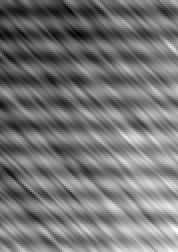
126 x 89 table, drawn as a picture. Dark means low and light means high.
Stripes running across repeat 11 times from top to bottom. The ninth with the highest average is the bottom right. The histogram is bell-shaped. No row or column stands out. No lone cell stands out from its neighbours. There is an overall slope up to the bottom right.
